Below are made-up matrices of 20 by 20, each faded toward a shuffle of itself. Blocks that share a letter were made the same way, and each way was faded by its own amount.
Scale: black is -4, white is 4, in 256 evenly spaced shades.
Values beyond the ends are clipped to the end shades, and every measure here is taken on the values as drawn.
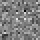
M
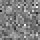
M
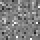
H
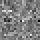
M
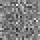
M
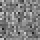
M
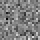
M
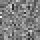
M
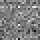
M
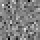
H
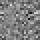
M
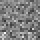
M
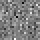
H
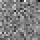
M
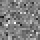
H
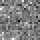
H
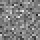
H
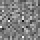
M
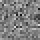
M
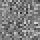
M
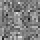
M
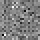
H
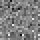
H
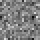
M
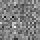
M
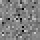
H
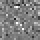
H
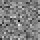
M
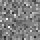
H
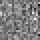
M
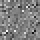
H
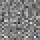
M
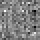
M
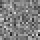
M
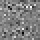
H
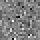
H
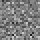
M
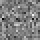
M
